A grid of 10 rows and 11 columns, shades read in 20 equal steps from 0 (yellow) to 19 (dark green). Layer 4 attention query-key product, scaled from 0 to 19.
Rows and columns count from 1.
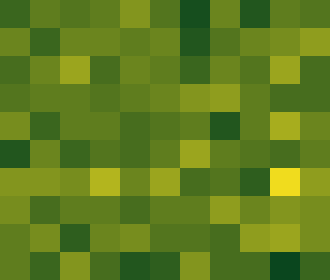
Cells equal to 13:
13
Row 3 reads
14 11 7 14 11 12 15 11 13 7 14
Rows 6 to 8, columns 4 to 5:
13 14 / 5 11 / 12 14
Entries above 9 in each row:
10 10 9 9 10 10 5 9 9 9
